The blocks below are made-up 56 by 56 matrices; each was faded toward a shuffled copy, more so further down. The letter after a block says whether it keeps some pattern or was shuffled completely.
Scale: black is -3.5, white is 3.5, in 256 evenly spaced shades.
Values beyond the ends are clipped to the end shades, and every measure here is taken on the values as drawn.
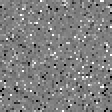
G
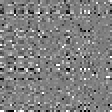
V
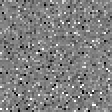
G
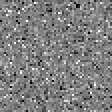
G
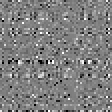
V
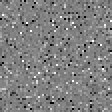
G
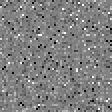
G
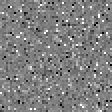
G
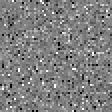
G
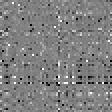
V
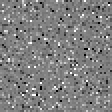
G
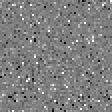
G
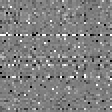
V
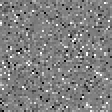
G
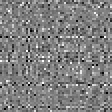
V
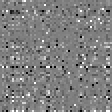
V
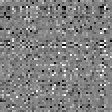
V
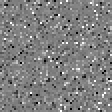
G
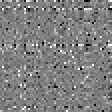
V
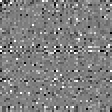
V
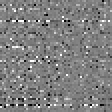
V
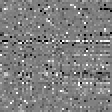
V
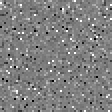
G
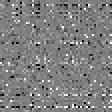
V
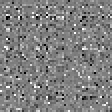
V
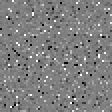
G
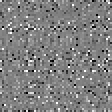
V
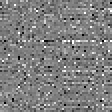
V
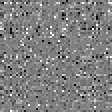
V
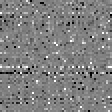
V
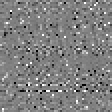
V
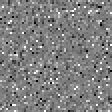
G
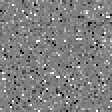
G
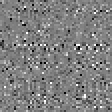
V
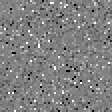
G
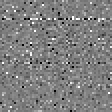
V
